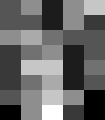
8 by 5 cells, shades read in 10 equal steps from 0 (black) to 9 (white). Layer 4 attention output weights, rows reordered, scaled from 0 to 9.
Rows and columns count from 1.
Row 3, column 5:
3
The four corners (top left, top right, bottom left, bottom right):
3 7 0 0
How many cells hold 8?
0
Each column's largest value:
5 7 9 5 7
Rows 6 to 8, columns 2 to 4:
4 6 1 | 5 7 5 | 5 9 2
